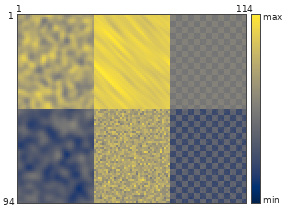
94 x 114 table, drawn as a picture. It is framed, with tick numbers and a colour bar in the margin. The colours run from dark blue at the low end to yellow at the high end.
It is made of 2 by 3 panels. Panel 1,1: high, blotchy. Panel 1,2: very high, slanting down to the right, faint in contrast. Panel 1,3: middling, checkered, faint in contrast. Panel 2,1: low, blotchy. Panel 2,2: high, fine-grained. Panel 2,3: low, checkered.
